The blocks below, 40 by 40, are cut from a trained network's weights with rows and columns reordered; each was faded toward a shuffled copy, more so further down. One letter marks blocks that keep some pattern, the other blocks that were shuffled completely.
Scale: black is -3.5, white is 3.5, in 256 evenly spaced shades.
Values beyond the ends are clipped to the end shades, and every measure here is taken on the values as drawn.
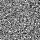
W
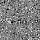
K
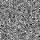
W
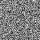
K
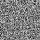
K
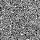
W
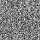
K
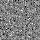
W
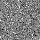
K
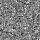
W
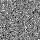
W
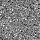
W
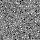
W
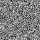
K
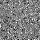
K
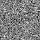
K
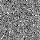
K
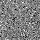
W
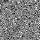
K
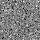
W
